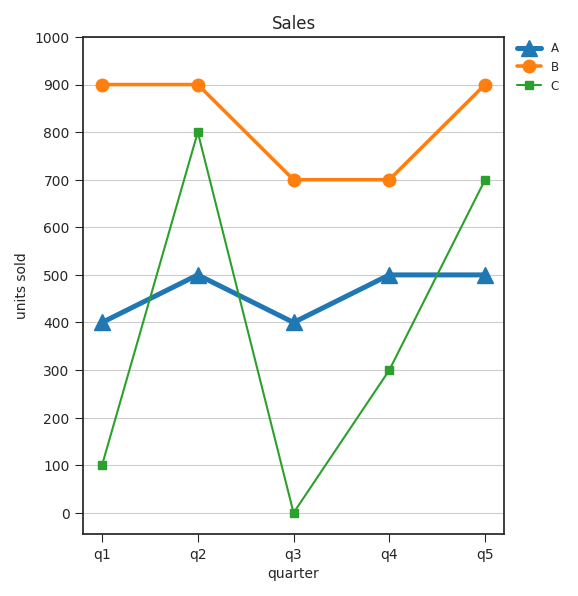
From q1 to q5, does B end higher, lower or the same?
the same
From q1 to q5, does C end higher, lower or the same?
higher
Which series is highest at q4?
B
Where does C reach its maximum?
q2
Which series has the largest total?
B
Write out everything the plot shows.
Title: Sales
x-axis: quarter, ticks q1 q2 q3 q4 q5
y-axis: units sold, ticks 0 100 200 300 400 500 600 700 800 900 1000
Legend: A, B, C
Values:
A: 400 500 400 500 500
B: 900 900 700 700 900
C: 100 800 0 300 700
